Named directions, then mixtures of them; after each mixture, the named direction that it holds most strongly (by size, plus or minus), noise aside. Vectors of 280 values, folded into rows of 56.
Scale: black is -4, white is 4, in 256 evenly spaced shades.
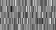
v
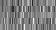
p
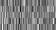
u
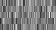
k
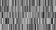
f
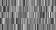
k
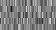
v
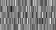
v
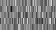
v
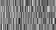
u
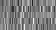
p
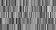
k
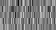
p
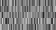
f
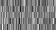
u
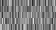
f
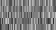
f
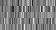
p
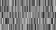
f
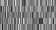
u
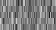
k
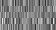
f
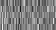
u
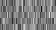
k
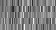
p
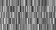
u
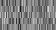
u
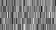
k
